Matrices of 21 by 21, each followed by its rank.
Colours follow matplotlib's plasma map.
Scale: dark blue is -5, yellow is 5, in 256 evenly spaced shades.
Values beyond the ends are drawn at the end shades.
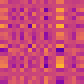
two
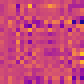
three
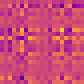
two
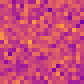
full rank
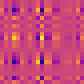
one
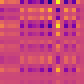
one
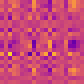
two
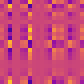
one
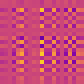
one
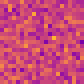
full rank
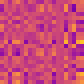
two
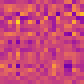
three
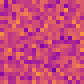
full rank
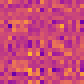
three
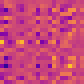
three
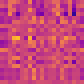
three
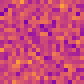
full rank
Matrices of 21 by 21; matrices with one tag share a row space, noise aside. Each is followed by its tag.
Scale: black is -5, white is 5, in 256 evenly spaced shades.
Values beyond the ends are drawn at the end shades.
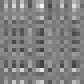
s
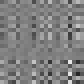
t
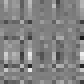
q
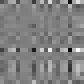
t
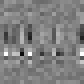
q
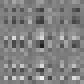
s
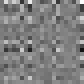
q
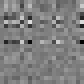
q
